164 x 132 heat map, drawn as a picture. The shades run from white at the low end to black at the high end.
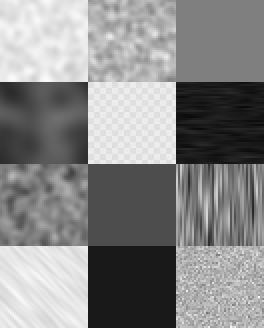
It is made of 4 by 3 panels. Panel 1,1: very low, blotchy, faint in contrast. Panel 1,2: low, blotchy. Panel 1,3: middling, flat. Panel 2,1: high, smooth. Panel 2,2: very low, checkered, faint in contrast. Panel 2,3: very high, streaked across, faint in contrast. Panel 3,1: middling, blotchy. Panel 3,2: high, flat. Panel 3,3: middling, streaked downward, strong in contrast. Panel 4,1: very low, slanting down to the right, faint in contrast. Panel 4,2: very high, flat. Panel 4,3: low, fine-grained.
